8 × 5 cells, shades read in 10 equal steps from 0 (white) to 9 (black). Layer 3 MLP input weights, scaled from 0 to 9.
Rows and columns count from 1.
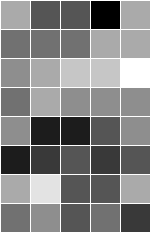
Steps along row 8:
down up down up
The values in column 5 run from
0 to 7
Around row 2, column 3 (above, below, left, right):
6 2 5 3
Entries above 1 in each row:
5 5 4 5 5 5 4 5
